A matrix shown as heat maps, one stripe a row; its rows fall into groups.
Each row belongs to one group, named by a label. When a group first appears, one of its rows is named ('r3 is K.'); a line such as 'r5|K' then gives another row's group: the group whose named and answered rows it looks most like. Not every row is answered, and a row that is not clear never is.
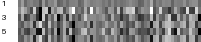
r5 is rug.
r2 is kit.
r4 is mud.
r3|rug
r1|rug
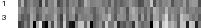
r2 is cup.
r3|cup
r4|mud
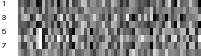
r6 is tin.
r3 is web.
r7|mud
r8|cup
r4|rug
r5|mud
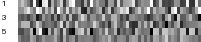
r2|tin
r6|cup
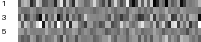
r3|rug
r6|cup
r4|tin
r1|web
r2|cup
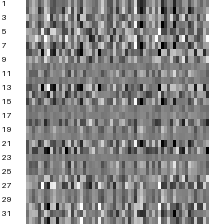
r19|cup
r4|web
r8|mud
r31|web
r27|kit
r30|kit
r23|rug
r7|web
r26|tin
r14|rug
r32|kit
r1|web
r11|cup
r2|web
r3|tin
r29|cup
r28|cup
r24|cup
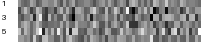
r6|kit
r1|cup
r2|web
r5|tin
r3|mud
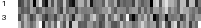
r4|tin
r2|cup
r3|web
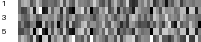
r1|web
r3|cup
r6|kit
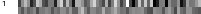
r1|web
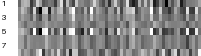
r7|cup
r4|cup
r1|web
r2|kit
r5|kit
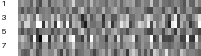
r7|kit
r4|tin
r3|tin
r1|kit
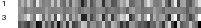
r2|cup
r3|tin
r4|rug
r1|tin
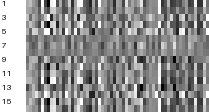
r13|web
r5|tin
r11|kit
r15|kit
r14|tin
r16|kit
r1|kit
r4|kit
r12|kit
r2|kit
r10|kit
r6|cup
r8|cup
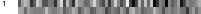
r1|web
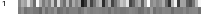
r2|rug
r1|tin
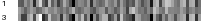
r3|mud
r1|mud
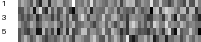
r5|rug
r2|mud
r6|web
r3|rug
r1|kit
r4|cup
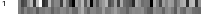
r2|rug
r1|mud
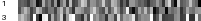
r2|web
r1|rug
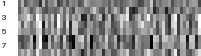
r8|tin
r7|mud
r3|tin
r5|tin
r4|tin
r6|mud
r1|rug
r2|web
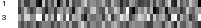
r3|tin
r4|rug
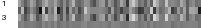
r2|rug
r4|rug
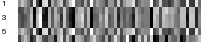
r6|web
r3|mud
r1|kit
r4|mud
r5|kit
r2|mud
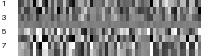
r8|kit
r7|kit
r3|rug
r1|mud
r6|mud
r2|rug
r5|tin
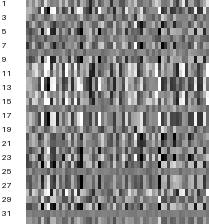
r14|tin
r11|tin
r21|web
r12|kit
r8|cup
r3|cup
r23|web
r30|mud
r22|mud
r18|kit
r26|mud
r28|tin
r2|kit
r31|rug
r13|kit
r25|rug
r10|tin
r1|tin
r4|web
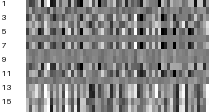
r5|web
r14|tin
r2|rug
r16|tin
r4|tin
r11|web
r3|web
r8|cup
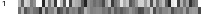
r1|tin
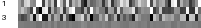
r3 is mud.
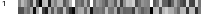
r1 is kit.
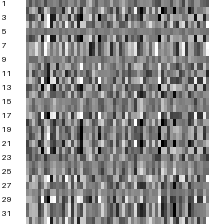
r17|kit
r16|cup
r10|kit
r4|tin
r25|cup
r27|web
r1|rug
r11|rug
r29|kit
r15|cup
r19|mud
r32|tin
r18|web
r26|tin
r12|kit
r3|mud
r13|mud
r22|mud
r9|cup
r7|tin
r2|web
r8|tin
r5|rug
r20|mud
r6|mud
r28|kit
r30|web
